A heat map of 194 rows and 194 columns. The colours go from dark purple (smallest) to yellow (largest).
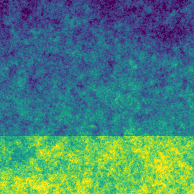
Slope: up to the bottom. Seam: horizontal, 70% of the way down, the bottom part higher. Ninth with the highest average: bottom right.
